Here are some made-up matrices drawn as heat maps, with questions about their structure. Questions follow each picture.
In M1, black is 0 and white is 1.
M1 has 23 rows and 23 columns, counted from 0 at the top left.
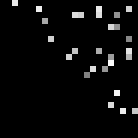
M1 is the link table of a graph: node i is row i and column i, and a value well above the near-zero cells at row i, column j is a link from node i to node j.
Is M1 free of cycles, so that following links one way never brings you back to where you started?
yes
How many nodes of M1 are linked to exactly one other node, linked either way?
8
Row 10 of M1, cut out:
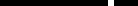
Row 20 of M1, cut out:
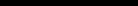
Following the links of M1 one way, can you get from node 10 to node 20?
yes
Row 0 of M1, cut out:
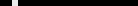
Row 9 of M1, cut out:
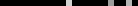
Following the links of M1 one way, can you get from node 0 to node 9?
no
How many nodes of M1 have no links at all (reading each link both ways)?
1
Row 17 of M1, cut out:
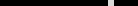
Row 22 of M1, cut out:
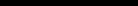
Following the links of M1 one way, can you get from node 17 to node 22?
yes
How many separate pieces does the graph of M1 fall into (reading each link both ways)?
3
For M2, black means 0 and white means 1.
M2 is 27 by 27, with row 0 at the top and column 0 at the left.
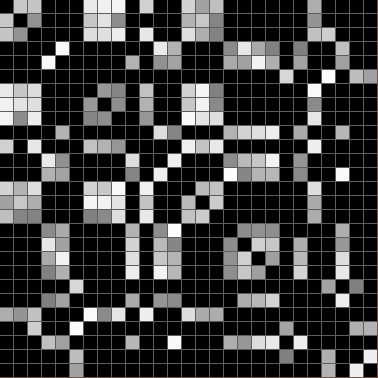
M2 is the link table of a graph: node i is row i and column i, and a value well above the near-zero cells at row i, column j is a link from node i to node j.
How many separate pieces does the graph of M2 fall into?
2
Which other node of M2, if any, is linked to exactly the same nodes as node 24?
node 11
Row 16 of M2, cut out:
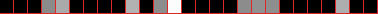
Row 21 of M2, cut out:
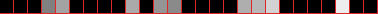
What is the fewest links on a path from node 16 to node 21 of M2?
2
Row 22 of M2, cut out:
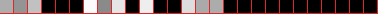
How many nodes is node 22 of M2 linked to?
10
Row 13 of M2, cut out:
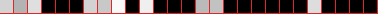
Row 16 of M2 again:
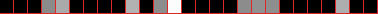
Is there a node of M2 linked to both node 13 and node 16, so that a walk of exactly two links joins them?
no
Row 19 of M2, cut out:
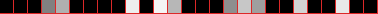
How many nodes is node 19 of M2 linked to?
10
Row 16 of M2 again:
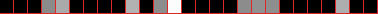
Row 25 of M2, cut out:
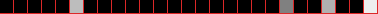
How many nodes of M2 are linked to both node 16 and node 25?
0
